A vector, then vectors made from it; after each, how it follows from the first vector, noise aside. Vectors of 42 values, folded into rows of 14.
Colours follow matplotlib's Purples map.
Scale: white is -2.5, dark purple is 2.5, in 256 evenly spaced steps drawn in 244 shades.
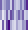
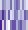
negated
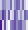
negated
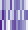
negated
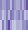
shrunk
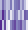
negated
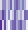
negated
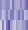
shrunk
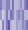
shrunk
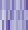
shrunk
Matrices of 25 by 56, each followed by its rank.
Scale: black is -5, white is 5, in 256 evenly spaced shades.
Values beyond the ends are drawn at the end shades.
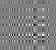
one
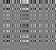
one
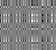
one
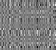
three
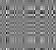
one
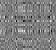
three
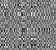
three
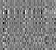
three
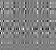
two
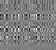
two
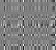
two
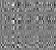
three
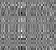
three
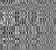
three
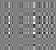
one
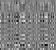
three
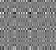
two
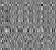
three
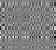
two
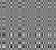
one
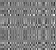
two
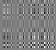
one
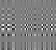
one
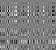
two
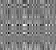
two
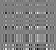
one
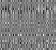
three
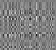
two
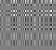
one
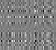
two
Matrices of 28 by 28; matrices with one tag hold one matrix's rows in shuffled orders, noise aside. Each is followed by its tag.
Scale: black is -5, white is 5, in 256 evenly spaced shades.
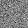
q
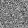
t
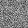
t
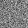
q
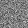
q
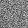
q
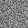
q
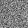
q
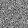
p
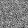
t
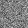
q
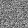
t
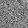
q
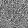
p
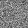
t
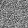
t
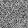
t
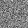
q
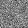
t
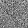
p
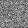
t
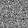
t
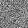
p
